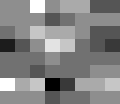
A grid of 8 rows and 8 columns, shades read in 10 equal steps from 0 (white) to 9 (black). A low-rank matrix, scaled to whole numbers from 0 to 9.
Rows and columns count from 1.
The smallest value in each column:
0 3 0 1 2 3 3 2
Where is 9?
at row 7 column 4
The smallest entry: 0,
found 2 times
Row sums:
30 35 33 39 39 39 29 36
